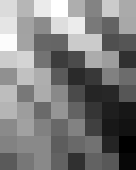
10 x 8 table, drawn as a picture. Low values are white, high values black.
Neither half mirrors the other. The ninth with the lowest average is the top middle. The ninth with the highest average is the bottom right. There is an overall slope up to the bottom right.
